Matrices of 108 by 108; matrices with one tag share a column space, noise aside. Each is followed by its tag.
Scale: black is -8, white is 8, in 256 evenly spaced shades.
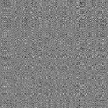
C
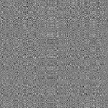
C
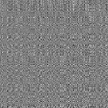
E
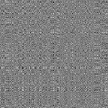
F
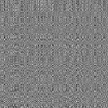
E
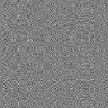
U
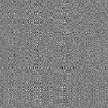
F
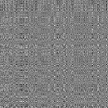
E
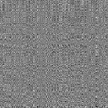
E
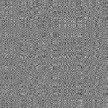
C
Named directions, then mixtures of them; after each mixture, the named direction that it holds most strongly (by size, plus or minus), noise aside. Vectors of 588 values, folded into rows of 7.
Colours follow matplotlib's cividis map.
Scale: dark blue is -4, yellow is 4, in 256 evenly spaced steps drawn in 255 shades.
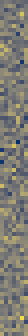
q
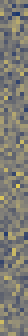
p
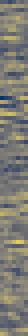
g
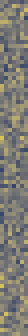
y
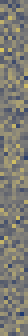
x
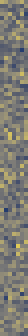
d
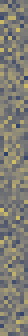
x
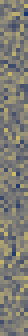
p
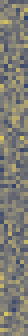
y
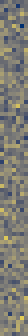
q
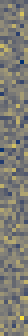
q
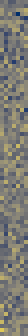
p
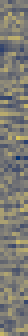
g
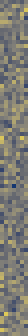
y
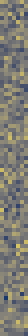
d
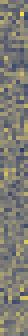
d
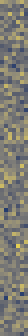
d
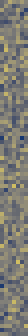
y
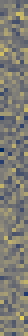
q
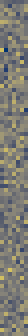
y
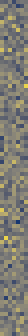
x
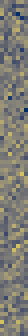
p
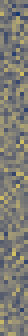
p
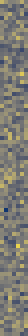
d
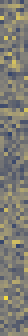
x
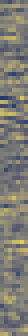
g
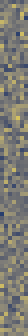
y
